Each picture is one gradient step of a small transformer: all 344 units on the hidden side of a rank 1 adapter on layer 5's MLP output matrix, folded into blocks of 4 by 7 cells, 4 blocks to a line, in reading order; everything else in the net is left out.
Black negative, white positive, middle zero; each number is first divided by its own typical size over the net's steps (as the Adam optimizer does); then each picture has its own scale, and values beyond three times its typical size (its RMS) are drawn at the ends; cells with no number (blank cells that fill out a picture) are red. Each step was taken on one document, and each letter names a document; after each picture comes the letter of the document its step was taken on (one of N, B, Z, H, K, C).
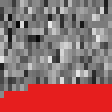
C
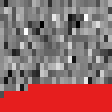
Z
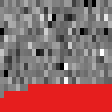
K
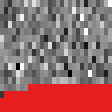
Z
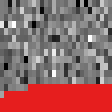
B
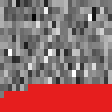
C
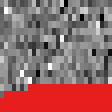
Z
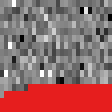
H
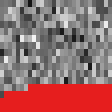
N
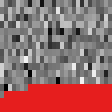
N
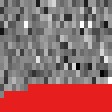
K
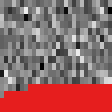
C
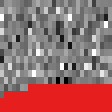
K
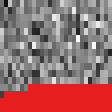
Z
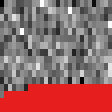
N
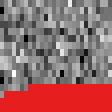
N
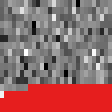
B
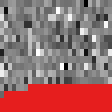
K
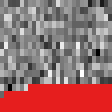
C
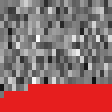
C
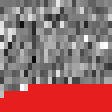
C
